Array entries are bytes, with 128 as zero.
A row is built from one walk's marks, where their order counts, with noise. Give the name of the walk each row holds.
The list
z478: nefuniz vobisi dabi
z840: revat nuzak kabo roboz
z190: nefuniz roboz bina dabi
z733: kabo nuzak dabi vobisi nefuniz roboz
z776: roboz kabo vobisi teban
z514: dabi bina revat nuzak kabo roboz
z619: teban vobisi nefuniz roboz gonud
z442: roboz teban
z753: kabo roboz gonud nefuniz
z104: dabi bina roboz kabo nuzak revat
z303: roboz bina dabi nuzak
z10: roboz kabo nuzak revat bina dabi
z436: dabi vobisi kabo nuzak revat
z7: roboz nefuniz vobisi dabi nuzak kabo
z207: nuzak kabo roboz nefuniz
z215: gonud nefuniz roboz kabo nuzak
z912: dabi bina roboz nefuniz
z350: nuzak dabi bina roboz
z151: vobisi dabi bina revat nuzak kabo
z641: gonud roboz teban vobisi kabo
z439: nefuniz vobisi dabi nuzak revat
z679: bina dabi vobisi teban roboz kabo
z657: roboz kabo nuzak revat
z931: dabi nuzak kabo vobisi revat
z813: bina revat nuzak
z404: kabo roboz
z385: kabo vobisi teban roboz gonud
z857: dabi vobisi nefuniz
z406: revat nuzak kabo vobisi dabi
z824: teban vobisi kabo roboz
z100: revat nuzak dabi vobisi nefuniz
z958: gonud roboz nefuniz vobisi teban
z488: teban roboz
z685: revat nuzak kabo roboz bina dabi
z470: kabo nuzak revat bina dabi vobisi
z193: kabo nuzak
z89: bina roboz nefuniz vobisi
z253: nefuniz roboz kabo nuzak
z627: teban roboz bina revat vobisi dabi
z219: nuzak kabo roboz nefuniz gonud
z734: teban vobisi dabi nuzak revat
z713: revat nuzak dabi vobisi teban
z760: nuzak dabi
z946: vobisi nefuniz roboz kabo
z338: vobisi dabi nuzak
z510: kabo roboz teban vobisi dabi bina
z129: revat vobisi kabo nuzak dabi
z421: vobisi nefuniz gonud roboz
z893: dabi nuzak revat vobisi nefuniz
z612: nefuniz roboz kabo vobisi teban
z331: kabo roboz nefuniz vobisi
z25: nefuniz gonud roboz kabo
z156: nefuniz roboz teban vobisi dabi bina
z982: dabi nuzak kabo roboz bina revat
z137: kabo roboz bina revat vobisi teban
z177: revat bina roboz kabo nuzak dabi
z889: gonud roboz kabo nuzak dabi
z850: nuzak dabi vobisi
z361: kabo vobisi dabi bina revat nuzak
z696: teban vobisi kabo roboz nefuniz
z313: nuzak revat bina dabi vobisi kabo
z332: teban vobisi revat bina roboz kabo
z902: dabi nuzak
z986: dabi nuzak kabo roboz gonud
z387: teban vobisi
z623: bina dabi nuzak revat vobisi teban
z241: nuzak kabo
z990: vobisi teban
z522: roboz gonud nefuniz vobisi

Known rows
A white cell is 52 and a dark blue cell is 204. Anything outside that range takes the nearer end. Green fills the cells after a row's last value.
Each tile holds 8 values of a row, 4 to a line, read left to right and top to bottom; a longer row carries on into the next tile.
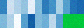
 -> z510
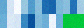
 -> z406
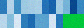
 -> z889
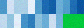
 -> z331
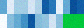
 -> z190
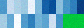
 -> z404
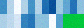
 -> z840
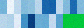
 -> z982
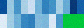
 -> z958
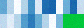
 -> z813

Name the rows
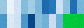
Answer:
z151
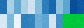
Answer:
z753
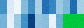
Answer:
z713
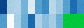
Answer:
z387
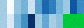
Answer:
z857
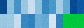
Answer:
z641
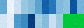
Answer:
z439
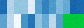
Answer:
z385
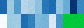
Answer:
z215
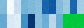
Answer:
z931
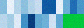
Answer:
z104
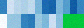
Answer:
z253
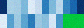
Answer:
z442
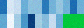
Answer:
z734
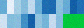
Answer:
z7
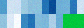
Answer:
z193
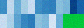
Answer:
z421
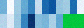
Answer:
z760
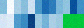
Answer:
z478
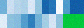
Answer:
z89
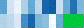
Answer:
z685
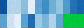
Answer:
z824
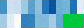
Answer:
z241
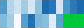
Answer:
z137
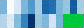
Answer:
z893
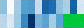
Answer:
z902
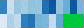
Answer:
z219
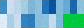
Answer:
z207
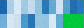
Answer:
z332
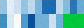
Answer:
z361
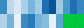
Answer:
z657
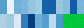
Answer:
z986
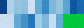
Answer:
z619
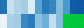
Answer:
z612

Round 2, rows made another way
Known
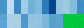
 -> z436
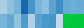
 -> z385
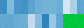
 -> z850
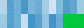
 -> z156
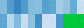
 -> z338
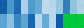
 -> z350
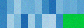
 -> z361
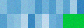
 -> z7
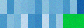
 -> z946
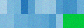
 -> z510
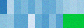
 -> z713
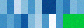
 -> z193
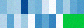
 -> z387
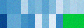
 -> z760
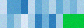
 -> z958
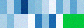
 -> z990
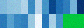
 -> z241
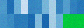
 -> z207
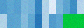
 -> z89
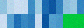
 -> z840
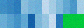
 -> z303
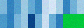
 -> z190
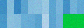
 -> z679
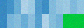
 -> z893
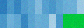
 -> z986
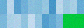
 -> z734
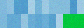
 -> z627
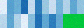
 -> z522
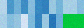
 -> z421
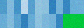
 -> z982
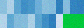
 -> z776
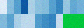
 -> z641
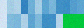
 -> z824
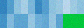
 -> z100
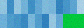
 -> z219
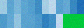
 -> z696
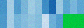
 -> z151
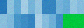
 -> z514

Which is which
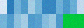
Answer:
z215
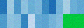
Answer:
z931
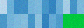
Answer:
z889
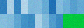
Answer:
z104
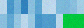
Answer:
z619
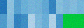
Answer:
z313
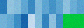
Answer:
z470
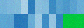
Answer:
z685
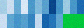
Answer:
z657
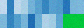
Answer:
z253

